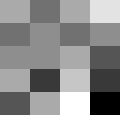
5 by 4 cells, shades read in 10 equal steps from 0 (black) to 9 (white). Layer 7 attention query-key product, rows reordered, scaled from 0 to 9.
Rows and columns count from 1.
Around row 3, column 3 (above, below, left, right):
4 7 5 3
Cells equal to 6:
5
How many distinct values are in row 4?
3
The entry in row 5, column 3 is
9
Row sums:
24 18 19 17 18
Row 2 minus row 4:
-2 3 -3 3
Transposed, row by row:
6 4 5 6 3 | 4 5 5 2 6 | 6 4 6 7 9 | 8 5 3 2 0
